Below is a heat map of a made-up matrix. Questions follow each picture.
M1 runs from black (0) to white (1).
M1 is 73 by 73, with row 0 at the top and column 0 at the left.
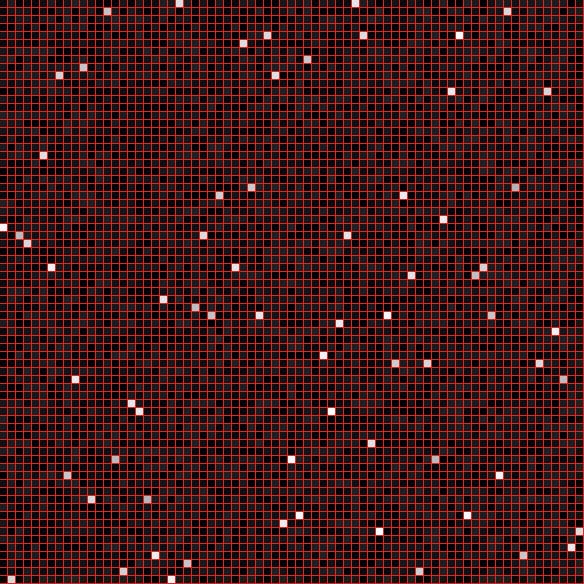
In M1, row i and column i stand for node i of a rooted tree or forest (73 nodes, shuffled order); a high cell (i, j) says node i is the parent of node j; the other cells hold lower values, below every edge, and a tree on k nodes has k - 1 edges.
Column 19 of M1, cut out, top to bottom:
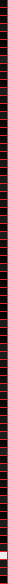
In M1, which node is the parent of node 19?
69
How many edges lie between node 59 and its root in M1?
4
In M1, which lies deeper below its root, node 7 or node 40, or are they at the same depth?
the same depth
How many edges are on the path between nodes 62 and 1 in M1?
7
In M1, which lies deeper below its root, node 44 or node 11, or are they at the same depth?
node 11
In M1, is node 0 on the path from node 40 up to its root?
yes
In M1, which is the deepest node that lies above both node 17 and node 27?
9
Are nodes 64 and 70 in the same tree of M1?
yes
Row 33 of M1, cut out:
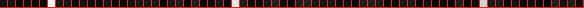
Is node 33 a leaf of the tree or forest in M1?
no
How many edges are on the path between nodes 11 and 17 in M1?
5
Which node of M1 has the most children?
39
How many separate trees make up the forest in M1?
5
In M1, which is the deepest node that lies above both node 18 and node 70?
47
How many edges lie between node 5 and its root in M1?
8
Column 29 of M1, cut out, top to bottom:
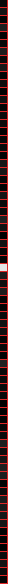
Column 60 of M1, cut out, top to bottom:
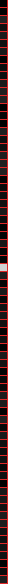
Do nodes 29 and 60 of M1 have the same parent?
yes
